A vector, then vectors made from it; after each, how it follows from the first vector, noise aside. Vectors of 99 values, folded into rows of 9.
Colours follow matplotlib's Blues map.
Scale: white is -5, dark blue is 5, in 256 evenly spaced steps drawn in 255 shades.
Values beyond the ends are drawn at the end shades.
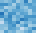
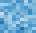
negated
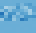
partly zeroed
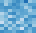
sign-scrambled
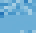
partly zeroed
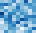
scaled up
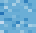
partly zeroed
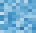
sign-scrambled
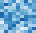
scaled up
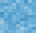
shrunk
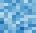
negated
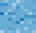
partly zeroed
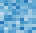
sign-scrambled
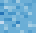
partly zeroed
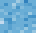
partly zeroed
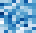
scaled up
